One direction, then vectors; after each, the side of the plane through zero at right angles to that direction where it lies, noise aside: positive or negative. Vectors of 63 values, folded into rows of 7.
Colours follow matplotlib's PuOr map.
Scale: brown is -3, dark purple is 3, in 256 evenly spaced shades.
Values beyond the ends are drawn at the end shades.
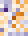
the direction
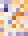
positive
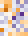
negative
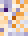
positive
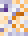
positive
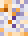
negative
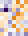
positive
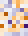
positive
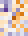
positive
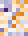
positive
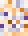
negative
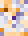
negative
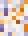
positive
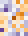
positive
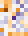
negative
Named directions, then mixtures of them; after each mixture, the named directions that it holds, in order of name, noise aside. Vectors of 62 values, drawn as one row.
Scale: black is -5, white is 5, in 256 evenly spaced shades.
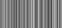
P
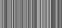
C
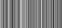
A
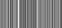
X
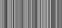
C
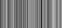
A, C, P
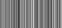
P, X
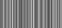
A, C, P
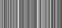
C, X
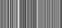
X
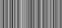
A, C, P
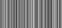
P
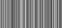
A, P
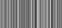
C, P, X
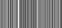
X
